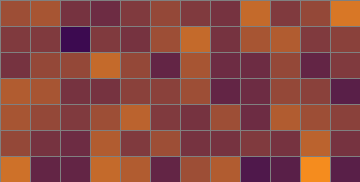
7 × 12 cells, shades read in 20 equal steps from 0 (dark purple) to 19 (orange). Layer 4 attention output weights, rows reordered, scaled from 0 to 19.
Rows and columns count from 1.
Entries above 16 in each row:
0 0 0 0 0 0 1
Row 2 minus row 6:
-2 1 -5 -5 -1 0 8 0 4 6 -6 2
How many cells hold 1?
0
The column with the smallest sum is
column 3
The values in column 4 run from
5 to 14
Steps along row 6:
down down up down up down same up down up down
